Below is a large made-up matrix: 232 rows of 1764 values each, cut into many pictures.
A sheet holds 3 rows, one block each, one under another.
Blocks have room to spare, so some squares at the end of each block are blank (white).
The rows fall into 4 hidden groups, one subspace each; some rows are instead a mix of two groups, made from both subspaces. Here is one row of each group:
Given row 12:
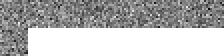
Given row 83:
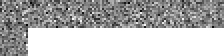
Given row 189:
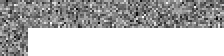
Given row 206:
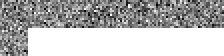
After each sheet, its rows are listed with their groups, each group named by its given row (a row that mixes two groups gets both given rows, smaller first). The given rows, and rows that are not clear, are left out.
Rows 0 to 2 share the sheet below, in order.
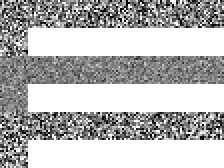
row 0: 206
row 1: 12
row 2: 189
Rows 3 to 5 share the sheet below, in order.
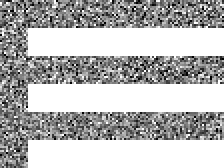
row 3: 12
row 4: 189
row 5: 189
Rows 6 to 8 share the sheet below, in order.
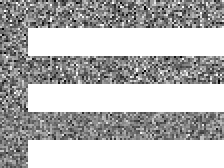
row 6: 12
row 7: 189
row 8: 189
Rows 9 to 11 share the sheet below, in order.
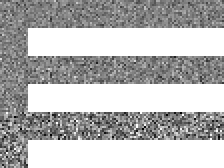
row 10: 12 and 206
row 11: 189
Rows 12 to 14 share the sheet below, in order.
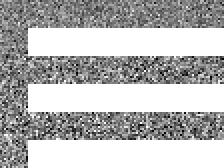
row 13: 189
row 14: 83
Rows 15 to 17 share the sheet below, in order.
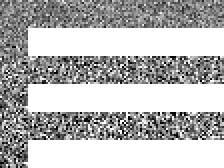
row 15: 12
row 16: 206
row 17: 206
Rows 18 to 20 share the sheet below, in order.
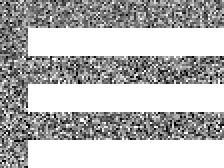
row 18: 12 and 83
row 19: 189
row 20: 83
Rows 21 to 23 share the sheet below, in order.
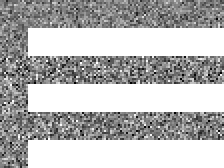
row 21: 189
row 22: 83
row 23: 12 and 189
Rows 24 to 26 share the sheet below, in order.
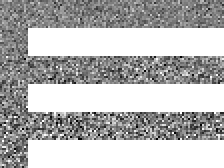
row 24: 12
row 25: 189
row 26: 12 and 189
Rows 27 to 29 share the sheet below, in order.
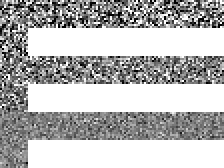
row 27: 189
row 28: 83
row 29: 206
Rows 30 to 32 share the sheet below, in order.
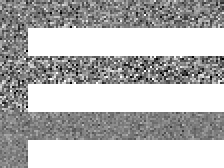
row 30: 189 and 206
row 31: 189
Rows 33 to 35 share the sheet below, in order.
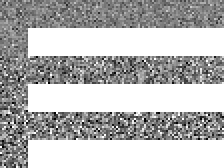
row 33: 83
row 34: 12
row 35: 12
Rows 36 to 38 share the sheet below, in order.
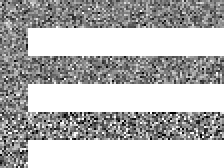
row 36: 83
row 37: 189
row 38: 206
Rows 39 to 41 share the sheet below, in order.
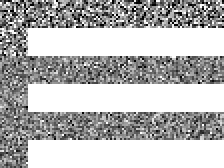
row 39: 12
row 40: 206
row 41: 189
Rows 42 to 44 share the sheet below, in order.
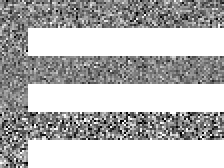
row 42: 189
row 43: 206
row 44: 206
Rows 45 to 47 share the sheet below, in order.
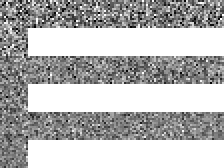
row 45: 83
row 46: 12 and 189
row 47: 83
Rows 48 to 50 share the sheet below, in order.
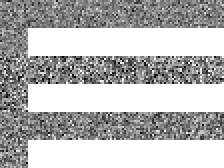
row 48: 12
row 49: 12
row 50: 189
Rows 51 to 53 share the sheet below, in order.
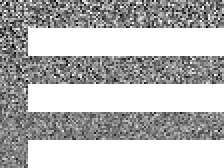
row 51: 12 and 83
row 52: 83
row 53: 83 and 189
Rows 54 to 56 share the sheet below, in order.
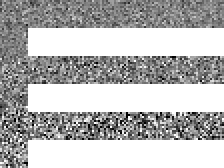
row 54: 83
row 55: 206
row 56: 206
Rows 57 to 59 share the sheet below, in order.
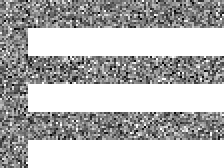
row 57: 83
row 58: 206
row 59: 189
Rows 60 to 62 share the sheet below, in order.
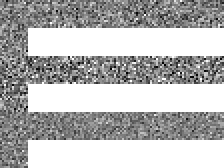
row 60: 189
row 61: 206
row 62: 12 and 189
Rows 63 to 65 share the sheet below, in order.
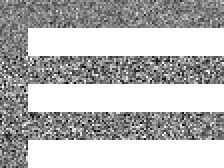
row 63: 189
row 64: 83 and 206
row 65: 83
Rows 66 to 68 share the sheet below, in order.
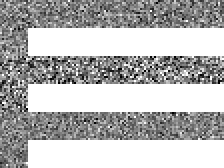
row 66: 83 and 189
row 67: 189
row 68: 206
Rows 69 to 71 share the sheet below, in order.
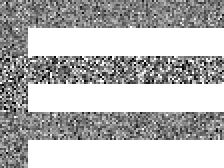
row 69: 83
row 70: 12
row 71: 189
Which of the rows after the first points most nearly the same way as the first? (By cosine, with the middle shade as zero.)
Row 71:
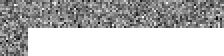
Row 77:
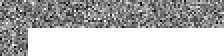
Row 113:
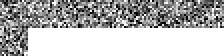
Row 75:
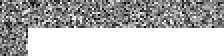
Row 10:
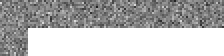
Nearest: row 113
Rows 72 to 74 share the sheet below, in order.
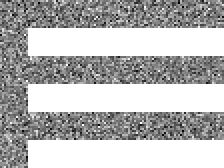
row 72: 12
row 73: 83
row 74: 83
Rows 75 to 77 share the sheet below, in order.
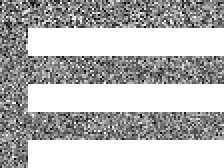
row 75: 83
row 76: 12
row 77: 83 and 206
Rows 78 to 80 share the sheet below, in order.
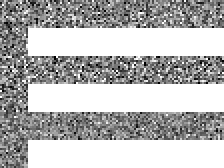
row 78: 83
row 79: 12
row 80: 189
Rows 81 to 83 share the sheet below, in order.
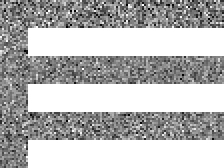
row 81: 12 and 206
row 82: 83
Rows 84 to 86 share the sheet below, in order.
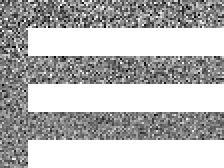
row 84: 12
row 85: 12
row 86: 12 and 189
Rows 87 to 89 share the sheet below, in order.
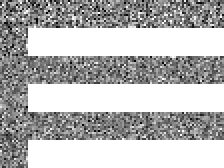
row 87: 83
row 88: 206
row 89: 83
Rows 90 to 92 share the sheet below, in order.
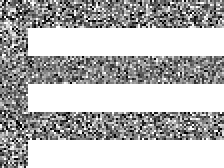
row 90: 83
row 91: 12 and 206
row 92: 83
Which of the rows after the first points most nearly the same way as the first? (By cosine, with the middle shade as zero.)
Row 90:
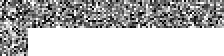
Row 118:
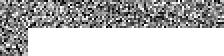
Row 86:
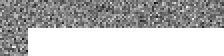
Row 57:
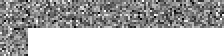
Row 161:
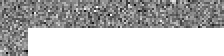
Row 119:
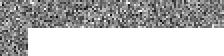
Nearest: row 119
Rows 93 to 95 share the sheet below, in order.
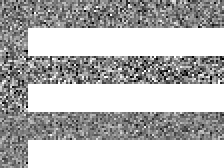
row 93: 206
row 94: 189
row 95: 189
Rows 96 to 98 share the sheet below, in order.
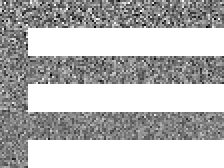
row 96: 83
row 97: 12
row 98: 12
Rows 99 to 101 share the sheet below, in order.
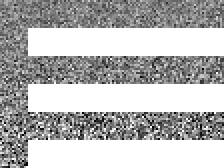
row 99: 189
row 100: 189
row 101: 12
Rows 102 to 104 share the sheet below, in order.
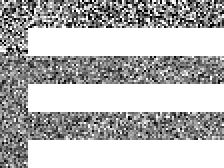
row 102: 12 and 206
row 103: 189
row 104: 206
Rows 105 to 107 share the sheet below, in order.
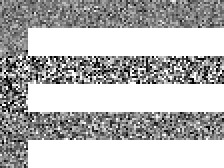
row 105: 206
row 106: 83
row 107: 83 and 206
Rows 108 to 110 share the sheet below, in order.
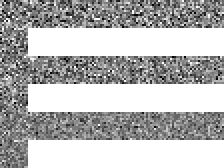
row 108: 83
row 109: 83 and 206
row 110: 83
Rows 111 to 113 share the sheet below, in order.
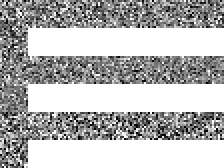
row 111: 83
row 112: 83
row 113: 189 and 206
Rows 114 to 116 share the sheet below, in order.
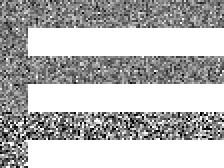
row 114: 83
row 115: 83
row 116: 12
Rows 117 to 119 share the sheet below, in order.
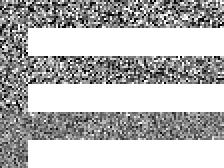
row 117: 189
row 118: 12
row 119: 83 and 206
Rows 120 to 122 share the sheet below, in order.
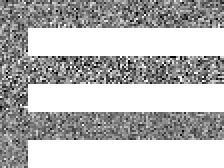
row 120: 189
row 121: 12 and 206
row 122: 83
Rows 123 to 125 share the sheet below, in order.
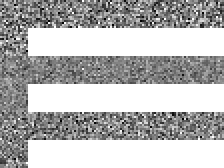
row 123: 189
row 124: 83
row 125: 12 and 206
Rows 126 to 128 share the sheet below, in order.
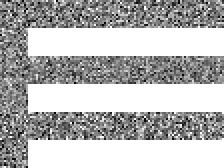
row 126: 12
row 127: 83
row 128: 12
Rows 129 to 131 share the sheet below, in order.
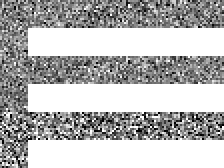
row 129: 206
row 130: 206
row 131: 12 and 83
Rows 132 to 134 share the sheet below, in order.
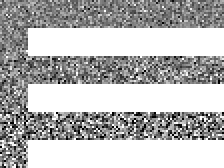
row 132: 83 and 206
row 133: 189
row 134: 12
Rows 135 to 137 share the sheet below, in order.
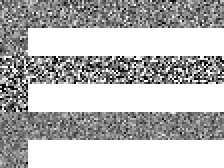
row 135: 206
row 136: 12
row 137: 206
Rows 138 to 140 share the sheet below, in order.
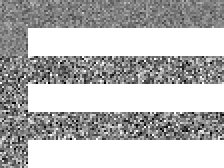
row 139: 12
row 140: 189
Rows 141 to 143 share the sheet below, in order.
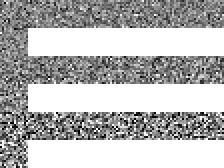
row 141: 83
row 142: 189
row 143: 12
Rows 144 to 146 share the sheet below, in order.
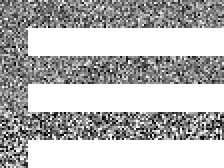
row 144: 12
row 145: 206
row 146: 189
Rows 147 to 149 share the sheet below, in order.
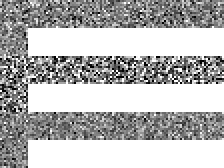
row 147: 83
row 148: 12
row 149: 12
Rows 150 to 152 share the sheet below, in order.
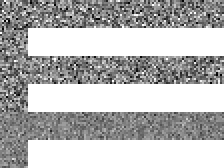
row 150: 83
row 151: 189
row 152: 12
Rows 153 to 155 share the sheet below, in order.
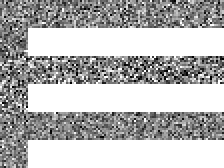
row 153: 83 and 206
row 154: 189
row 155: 12
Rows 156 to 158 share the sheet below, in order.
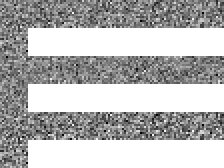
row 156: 189
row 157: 189
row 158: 189
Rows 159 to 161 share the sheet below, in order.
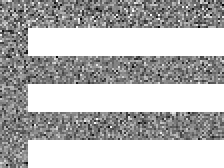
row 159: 12
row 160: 12
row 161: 206
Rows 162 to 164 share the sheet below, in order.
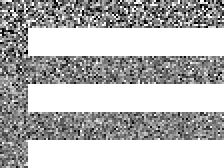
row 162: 12
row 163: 83
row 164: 12
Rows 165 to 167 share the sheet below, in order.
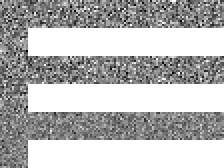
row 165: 206
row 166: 206
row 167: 12
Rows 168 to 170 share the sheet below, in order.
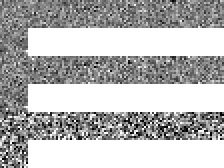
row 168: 206
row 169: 206
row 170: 189
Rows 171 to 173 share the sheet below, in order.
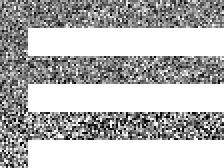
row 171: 206
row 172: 189
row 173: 206
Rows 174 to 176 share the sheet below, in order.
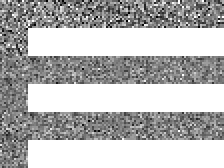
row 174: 12
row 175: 83
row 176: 83
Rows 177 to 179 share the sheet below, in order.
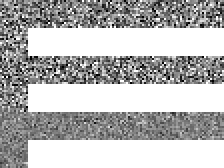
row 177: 189
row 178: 83 and 206
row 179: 206
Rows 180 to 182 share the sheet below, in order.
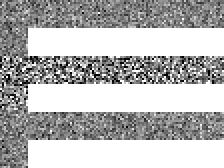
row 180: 83
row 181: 83
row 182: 12
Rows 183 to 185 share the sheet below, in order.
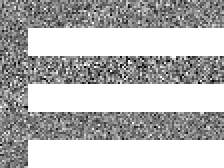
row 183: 206
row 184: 206
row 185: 12 and 83
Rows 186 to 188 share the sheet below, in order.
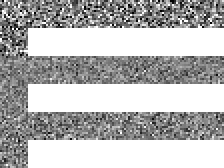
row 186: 83 and 206
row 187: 189
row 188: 189 and 206
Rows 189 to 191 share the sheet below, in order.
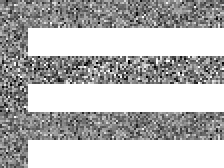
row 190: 206
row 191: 189
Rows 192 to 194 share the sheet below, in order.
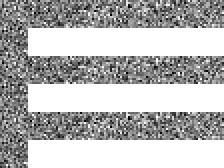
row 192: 206
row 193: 206
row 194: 206
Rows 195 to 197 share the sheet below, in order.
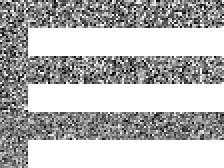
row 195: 12
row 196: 12
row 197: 189
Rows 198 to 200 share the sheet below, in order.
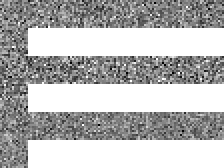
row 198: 12
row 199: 206
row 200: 83
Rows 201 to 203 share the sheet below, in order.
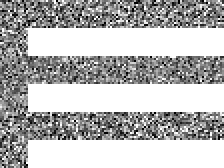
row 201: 12
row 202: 206
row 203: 189
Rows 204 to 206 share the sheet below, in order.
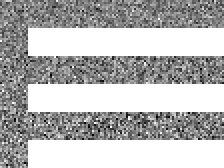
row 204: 12
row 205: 12
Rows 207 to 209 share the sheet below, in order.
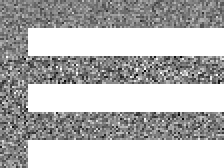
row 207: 189
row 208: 189
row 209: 12
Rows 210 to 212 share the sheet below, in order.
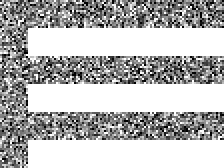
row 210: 12
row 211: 83
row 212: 189
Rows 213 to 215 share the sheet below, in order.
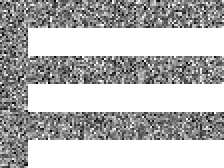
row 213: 12
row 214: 12
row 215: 12
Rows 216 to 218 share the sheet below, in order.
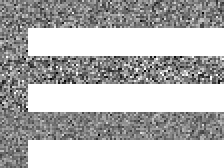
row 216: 189
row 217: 189
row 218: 189
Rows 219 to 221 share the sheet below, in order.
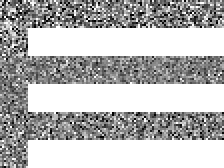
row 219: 83
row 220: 83
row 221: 12
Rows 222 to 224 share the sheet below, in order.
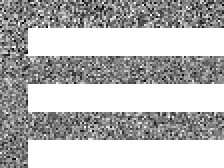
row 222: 12
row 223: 83
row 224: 12 and 206
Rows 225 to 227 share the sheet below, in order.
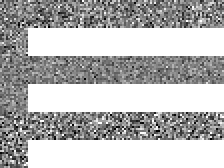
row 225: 12 and 189
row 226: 12 and 83
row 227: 12 and 189
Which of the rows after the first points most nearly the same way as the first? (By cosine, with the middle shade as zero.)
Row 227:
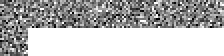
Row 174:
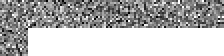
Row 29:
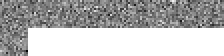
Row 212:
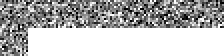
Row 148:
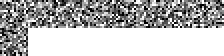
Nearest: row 29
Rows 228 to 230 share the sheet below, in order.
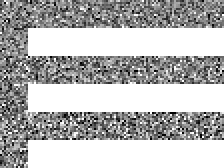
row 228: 83
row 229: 83
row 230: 206
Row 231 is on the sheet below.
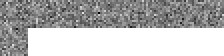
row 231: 83
